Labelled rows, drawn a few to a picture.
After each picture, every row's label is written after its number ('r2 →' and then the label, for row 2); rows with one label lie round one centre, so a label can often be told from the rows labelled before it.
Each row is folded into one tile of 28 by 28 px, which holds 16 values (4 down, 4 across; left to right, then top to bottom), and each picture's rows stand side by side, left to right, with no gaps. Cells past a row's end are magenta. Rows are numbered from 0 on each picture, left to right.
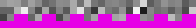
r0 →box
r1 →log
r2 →box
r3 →log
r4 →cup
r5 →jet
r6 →cup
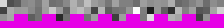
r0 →jet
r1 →box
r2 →box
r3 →log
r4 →box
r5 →log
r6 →jet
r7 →box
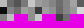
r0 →jet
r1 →log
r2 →box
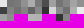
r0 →jet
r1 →cup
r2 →box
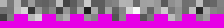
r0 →box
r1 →jet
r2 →jet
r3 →jet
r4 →box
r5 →box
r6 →cup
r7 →jet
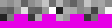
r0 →box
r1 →box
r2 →jet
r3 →box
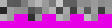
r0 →jet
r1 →box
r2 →jet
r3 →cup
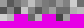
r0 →cup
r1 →log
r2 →box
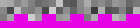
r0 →log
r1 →cup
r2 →jet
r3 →log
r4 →cup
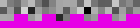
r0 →cup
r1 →jet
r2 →box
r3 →jet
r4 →jet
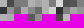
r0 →jet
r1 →box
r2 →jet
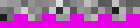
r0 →box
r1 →cup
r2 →jet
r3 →log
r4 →jet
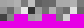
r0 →box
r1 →jet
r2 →log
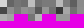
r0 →jet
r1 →log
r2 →jet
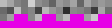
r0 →log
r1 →log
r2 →log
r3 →log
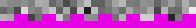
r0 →cup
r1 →box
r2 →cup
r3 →jet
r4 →log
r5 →cup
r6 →box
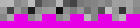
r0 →log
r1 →jet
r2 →jet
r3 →cup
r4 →log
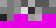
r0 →box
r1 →jet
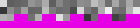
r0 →jet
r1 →log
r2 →cup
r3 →box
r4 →box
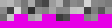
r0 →log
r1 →jet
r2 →box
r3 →jet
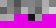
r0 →cup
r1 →box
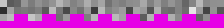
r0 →jet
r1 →cup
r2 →log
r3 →log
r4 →cup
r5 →log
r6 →cup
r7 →log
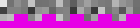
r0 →jet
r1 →jet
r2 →cup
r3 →log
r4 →log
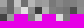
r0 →box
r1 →log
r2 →cup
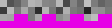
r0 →jet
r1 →log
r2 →jet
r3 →jet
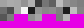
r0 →box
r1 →jet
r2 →log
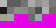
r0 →jet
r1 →log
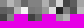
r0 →box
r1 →box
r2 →jet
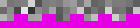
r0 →cup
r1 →jet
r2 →box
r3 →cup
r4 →cup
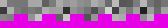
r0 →jet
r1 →log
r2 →log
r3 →box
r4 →jet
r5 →jet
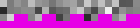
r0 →jet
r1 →log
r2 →box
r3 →box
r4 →jet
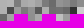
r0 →log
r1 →log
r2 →cup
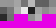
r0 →box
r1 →jet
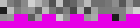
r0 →jet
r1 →log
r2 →cup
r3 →jet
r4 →box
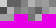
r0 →jet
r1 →log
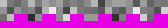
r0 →log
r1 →box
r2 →log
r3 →cup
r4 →box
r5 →cup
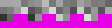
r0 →box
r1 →box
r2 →cup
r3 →cup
